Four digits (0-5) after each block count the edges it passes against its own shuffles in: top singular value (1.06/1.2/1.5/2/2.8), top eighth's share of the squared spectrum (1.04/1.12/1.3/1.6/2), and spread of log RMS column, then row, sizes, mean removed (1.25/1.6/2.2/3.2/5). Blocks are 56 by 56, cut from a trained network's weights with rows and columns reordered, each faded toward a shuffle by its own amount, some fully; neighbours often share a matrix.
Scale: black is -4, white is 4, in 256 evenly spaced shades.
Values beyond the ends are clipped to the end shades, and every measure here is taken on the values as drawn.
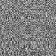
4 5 2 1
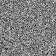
0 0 0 0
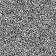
1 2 0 0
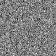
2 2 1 0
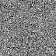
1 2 1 0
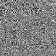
3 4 2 2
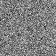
0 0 0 0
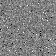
0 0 0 0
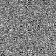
2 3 1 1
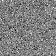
0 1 0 0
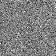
1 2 0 0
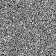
0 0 0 0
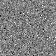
1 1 0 0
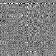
3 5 2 2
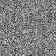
3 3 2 1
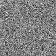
2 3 1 0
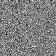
2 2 1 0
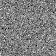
0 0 0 0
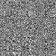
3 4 2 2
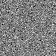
0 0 0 0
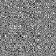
3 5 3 3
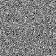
3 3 2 0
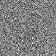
3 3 1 0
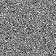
0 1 0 0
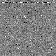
3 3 0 1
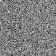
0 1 0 0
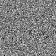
2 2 0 0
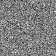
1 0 0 0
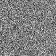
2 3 0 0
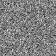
2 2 0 0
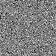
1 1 0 0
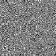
3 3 2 1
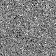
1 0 0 0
